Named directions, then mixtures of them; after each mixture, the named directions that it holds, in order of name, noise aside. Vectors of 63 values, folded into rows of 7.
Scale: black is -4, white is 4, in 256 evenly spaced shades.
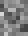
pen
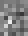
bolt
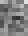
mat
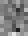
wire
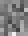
bolt, wire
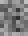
mat, pen, wire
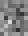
bolt, wire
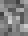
bolt, pen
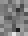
wire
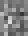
bolt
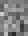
bolt, pen, wire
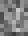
pen, wire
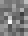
bolt, mat, pen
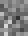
bolt, mat, pen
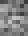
bolt, mat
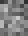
mat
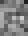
mat, pen
